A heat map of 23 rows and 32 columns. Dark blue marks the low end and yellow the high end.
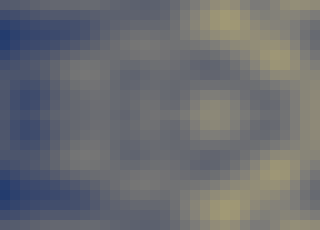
On average the colour sits 40% of the way up the scale. It is mirror symmetric from top to bottom. No row or column stands out. The field climbs toward the right.
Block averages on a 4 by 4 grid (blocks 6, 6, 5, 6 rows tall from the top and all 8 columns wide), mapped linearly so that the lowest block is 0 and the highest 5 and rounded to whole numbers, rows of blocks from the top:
0245 | 1334 | 1334 | 0245
